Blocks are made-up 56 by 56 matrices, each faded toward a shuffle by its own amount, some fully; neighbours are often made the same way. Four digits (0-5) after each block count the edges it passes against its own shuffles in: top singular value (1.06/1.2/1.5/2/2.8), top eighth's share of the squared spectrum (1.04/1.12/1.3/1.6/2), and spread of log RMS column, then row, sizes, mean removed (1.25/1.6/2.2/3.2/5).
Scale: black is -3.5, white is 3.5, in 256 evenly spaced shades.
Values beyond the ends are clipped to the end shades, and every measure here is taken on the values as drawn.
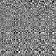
4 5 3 3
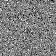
1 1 0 0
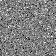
1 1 0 0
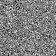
0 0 0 0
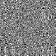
3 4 2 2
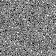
1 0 0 0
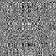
4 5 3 3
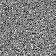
0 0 0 0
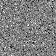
0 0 0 0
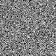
3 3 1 1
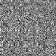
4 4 2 2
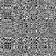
4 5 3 3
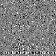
4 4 2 2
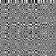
5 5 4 4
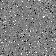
1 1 0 0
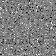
3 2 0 0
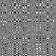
5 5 3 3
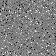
2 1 0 0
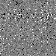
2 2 1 2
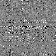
2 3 2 3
